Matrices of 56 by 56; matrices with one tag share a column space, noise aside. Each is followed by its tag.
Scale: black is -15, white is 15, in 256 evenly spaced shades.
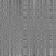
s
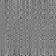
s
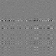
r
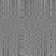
s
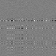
r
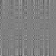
s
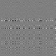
r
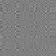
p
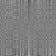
s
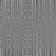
s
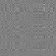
p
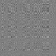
p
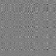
p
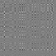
p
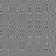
p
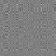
p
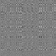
p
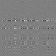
r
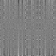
s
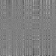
s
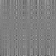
s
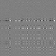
r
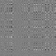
p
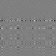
r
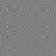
p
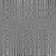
s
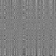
s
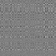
p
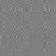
p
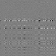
r
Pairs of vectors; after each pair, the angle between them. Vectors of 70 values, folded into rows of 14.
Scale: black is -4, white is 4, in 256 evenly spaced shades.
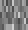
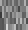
partly aligned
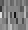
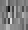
orthogonal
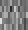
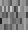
nearly opposite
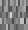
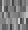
partly opposed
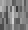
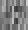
partly aligned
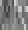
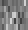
orthogonal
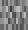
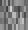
nearly opposite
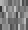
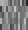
nearly parallel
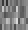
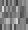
nearly parallel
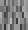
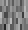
nearly parallel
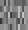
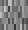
orthogonal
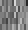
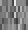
nearly parallel
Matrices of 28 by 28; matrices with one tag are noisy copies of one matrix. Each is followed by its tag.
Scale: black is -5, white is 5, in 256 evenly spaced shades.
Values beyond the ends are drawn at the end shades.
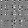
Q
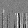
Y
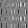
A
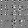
Q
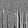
Y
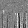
Y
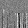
Y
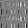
A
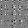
Q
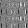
A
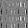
A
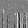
Y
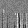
Y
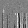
Y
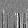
Y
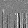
Y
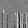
Y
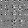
Q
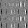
A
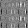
A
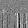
Y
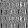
A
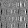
A
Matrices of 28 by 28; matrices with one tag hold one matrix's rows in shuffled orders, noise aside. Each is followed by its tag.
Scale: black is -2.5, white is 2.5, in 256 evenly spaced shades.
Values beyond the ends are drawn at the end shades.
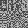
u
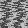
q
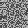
u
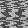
q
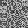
u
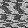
q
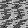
q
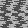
q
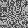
u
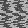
q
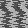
q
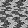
q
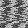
q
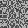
u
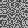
u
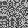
u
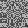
u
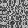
u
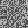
u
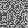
u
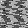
q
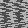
q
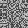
u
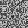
u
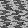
q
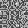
u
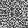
u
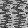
q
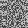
u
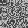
u
